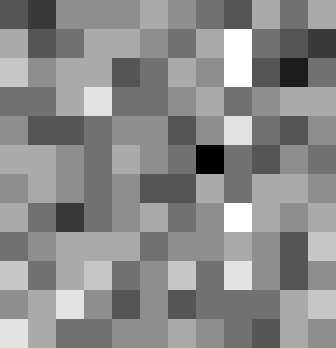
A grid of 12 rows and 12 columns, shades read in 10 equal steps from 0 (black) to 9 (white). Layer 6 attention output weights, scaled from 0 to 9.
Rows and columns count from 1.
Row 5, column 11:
3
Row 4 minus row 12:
-4 -2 2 4 -1 -1 -1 1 0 2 0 1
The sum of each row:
54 58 59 62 53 52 58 62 62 65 60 61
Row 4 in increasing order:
4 4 4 4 4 5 5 6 6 6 6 8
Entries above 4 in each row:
7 6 7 7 6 6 8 8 9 8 7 8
